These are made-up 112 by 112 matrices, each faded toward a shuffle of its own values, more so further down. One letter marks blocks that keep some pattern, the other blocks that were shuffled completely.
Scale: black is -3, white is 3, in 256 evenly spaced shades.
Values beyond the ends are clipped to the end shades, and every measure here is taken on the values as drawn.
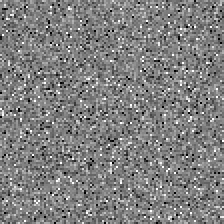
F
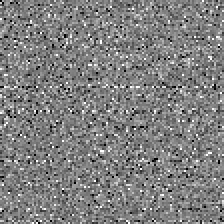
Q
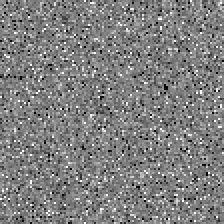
F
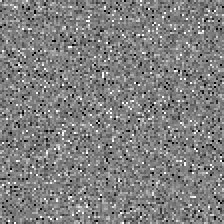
F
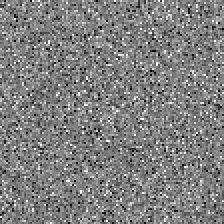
F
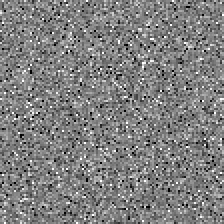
F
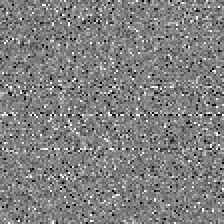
Q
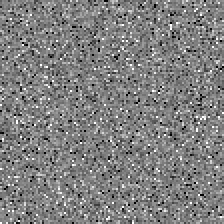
F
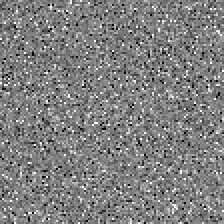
F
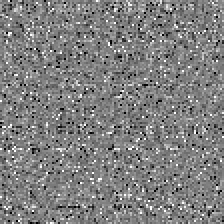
Q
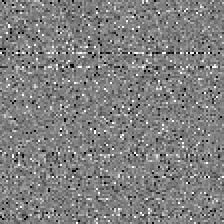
Q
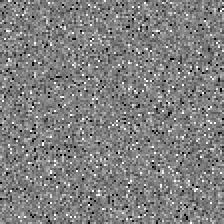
F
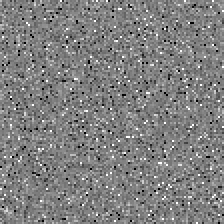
F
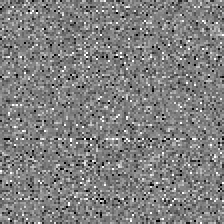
Q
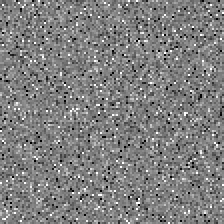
F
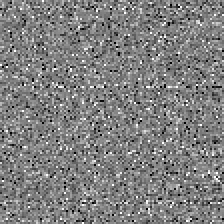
Q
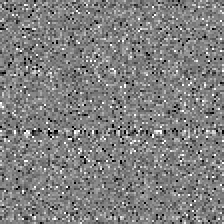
Q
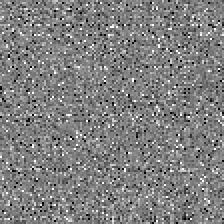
Q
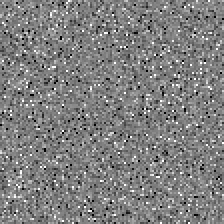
F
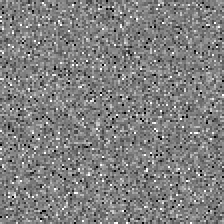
F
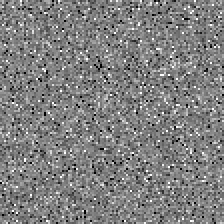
F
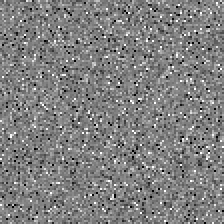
F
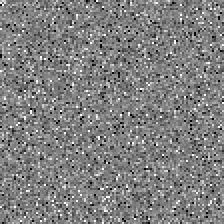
F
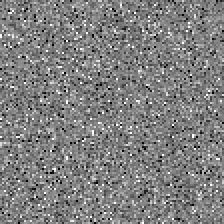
F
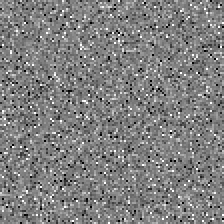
F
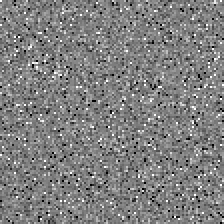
F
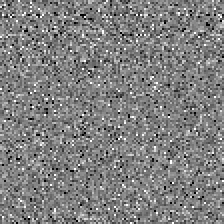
Q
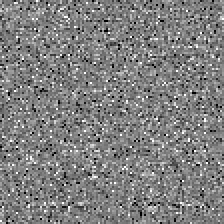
Q
